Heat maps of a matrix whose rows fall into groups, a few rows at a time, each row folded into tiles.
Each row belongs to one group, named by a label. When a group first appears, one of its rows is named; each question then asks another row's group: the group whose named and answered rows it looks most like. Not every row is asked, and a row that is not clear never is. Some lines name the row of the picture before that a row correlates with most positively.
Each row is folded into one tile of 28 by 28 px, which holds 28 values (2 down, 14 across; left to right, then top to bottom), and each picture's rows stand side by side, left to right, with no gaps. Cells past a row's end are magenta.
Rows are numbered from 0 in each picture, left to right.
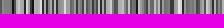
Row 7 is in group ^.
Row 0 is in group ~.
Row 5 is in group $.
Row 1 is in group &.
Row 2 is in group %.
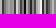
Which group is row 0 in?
&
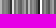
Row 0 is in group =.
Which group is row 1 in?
=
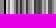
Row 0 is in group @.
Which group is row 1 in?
$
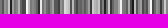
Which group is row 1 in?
=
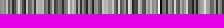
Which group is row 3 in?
^
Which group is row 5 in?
@
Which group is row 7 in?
%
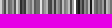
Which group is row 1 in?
=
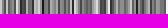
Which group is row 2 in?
^
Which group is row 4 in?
~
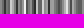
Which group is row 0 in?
@
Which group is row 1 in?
$
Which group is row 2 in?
&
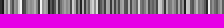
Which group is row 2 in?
&
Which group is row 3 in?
%
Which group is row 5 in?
^
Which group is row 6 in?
^
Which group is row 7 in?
=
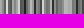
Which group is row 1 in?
$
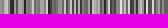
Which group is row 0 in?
~
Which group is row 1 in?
$
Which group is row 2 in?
$
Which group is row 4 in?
&
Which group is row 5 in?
=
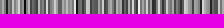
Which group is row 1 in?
^
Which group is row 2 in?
@
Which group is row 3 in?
$
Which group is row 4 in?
~
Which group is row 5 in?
~
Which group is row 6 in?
~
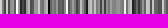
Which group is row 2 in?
@
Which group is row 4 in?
=
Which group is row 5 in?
%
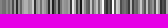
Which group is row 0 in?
^
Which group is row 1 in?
$
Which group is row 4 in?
^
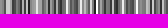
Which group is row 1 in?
%
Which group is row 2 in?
@
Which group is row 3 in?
=
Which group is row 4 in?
@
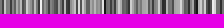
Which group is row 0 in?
~
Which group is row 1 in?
=
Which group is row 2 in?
$
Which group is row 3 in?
@
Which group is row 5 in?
~
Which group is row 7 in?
~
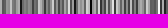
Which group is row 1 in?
@
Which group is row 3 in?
$
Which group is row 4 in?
^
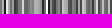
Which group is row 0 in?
%
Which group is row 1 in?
%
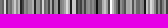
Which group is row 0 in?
$
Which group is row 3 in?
~
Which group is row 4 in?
$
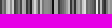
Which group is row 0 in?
%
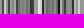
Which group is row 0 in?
^
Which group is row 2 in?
^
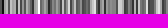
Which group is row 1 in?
@
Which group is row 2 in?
=
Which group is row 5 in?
~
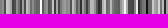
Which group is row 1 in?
=
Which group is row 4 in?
@
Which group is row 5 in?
$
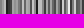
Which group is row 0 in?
$
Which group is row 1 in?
^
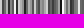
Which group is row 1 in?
=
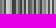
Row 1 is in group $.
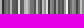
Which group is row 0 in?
^
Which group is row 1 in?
$
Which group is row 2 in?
@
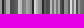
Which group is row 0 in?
~
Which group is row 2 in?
$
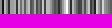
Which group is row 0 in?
^
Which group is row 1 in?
^
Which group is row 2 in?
&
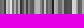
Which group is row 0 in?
@
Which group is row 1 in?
&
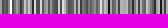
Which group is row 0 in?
@
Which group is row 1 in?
=
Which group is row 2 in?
%
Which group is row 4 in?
@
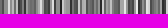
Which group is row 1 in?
@
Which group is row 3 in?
^
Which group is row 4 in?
@
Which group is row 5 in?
~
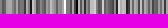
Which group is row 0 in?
&
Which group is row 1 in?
^
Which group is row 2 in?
%
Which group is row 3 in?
%
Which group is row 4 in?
%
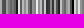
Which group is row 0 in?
^
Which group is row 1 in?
&
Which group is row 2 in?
^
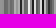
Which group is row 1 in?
=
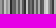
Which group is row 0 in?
~
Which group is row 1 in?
~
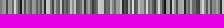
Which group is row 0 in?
$
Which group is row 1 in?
^
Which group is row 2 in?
$
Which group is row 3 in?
$
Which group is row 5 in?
~
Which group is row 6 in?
^
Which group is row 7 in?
~
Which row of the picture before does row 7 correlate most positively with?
0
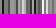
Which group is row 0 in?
^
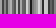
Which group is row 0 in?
&
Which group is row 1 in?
&
